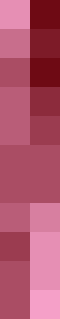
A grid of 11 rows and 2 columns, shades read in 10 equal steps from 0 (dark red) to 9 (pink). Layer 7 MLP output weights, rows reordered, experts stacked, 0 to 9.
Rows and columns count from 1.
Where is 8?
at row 1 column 1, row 9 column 2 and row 10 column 2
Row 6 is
4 4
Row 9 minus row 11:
-1 -1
